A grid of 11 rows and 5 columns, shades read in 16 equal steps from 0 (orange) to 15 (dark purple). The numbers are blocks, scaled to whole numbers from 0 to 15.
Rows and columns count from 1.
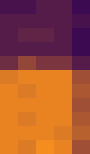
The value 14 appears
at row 1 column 1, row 1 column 2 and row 2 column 5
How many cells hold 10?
2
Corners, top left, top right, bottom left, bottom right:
14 15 1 7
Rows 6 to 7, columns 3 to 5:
1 1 7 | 1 1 6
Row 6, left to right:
2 1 1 1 7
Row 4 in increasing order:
13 13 13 13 15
